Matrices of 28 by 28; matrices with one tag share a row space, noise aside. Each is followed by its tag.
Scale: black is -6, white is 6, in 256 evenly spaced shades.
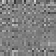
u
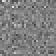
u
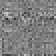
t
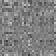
t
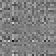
u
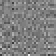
u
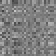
u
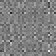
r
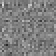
t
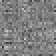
t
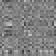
t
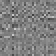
u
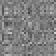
t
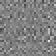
r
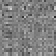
t
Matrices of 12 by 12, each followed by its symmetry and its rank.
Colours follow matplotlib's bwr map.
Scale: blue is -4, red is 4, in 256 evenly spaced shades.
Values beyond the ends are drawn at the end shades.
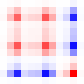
symmetric, rank one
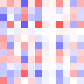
neither, rank two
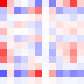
neither, rank two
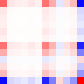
symmetric, rank one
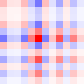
symmetric, rank one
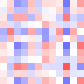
neither, rank two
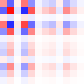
symmetric, rank one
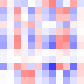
neither, rank two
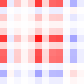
symmetric, rank one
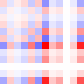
symmetric, rank one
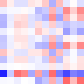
neither, rank two
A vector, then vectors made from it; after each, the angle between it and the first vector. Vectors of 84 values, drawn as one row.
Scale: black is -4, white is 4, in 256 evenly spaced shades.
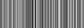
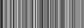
partly aligned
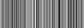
nearly opposite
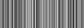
nearly opposite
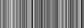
orthogonal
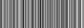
partly aligned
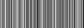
orthogonal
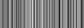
nearly opposite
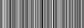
partly aligned
